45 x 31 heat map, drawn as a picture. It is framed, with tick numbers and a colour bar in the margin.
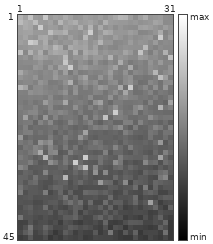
No regular stripes run through it. Fine speckle covers the field. Values rise toward the top.
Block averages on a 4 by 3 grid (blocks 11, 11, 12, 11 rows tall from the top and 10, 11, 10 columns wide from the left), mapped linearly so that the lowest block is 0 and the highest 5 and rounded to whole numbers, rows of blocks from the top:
5 5 4
3 3 3
2 2 1
0 0 0
